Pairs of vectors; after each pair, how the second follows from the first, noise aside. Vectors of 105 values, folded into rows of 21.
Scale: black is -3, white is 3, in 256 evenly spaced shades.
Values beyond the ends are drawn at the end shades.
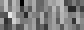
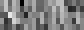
copied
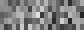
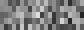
copied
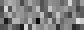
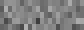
shrunk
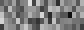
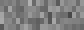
shrunk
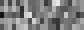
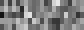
copied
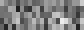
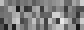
copied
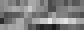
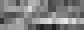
copied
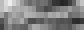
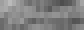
shrunk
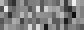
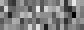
copied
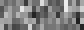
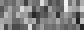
copied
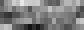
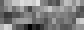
copied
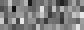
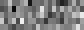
copied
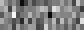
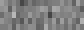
shrunk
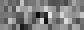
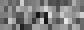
copied
